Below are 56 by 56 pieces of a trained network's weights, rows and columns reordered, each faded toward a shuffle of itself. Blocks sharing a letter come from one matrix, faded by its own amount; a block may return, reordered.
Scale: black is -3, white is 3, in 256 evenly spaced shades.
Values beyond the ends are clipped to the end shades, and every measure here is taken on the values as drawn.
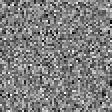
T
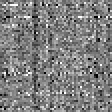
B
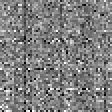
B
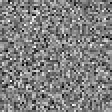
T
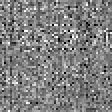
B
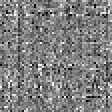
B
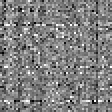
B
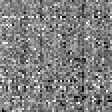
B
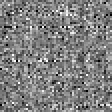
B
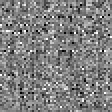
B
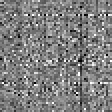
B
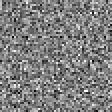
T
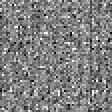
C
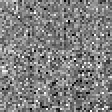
C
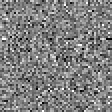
T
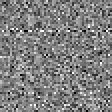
T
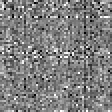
B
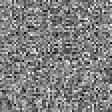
T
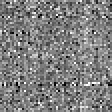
B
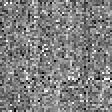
C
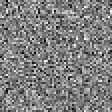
T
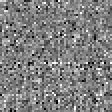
C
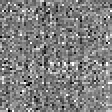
C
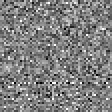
T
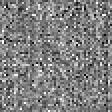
B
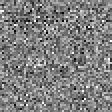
T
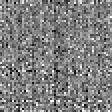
B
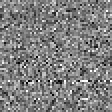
T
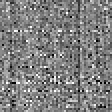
B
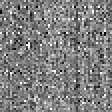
B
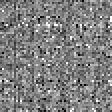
C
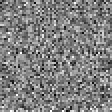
T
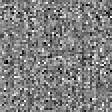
C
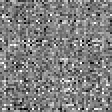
B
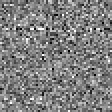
T
